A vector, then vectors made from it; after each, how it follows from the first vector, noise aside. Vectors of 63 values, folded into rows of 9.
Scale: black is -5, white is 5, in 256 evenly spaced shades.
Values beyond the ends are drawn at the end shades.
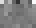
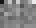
sign-scrambled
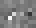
wrapped around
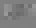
partly zeroed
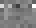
wrapped around
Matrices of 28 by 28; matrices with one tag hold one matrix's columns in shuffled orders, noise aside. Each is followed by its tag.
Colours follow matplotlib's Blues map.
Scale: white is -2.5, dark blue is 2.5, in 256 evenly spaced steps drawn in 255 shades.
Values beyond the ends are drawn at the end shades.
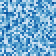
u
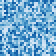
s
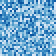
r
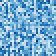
s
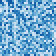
r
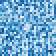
s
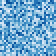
r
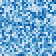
u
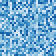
r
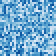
s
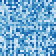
s
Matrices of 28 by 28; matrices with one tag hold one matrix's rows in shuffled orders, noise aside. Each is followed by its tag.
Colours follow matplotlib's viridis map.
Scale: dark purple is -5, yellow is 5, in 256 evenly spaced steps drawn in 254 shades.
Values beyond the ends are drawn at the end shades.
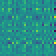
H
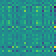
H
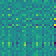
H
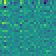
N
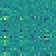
N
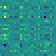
N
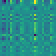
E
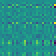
H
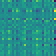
H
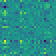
N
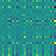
H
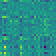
N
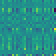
H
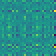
H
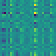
E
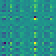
E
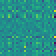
H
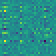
N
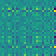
H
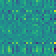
H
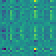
E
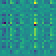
E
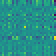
H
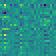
N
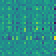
H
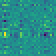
N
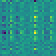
E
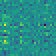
N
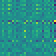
H
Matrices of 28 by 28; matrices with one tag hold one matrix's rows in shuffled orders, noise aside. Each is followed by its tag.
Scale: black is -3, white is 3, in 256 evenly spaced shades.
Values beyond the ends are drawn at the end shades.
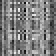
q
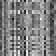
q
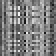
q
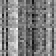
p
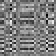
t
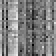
p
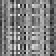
q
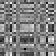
t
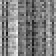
p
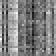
p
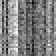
p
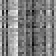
p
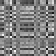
t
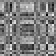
t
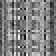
q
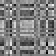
t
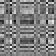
t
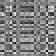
t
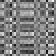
t
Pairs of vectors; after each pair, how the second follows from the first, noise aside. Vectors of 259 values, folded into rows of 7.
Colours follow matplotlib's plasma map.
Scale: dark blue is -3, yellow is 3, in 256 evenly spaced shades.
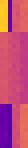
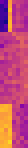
negated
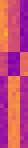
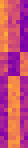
copied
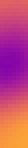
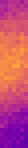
negated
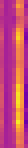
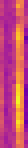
copied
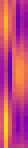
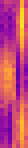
reversed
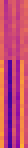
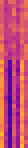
copied
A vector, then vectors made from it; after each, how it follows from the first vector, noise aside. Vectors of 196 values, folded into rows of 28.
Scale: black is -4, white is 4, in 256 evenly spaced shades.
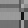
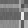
negated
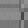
shrunk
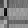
reversed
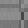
shrunk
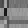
reversed
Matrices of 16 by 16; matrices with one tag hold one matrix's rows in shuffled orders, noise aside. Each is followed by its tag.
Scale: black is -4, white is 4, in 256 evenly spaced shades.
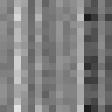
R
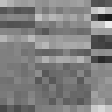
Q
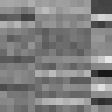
Q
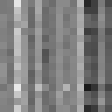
R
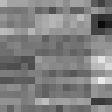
Q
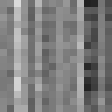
R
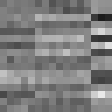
Q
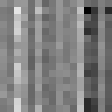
R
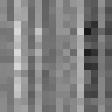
R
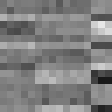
Q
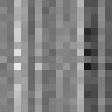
R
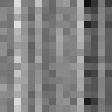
R
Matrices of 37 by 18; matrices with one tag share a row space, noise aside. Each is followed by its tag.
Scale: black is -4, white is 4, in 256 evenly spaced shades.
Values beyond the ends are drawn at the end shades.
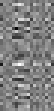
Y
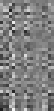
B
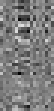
Y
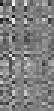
B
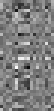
Y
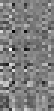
B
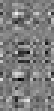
Y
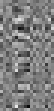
Y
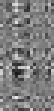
Y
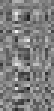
Y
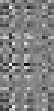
B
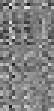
B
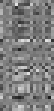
Y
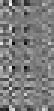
B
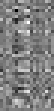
Y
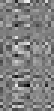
Y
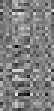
Y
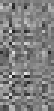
B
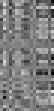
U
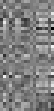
U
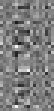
Y
